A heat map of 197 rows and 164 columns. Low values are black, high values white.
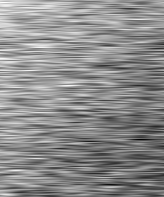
The grain runs across in streaks. There is an overall slope up to the top left. The ninth with the highest average is the top left. The histogram is bell-shaped.
